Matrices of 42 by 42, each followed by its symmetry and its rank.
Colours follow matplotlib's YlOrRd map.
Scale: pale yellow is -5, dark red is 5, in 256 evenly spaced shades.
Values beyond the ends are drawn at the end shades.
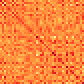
symmetric, rank five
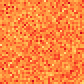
symmetric, full rank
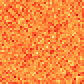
symmetric, full rank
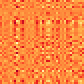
neither, rank three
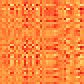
neither, rank three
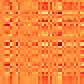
neither, rank two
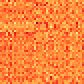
neither, rank five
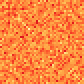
symmetric, full rank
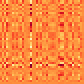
neither, rank two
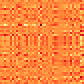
neither, rank three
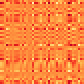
neither, rank two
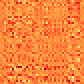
neither, rank five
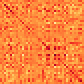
symmetric, rank five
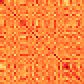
symmetric, rank five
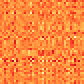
neither, rank five
